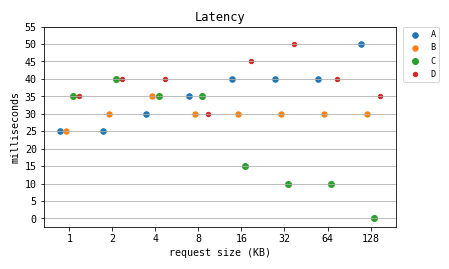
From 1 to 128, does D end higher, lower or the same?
the same
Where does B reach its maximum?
4
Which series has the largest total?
D
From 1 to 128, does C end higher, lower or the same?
lower
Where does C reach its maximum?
2
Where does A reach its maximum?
128
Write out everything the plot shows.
Title: Latency
x-axis: request size (KB), ticks 1 2 4 8 16 32 64 128
y-axis: milliseconds, ticks 0 5 10 15 20 25 30 35 40 45 50 55
Legend: A, B, C, D
Values:
A: 25 25 30 35 40 40 40 50
B: 25 30 35 30 30 30 30 30
C: 35 40 35 35 15 10 10 0
D: 35 40 40 30 45 50 40 35
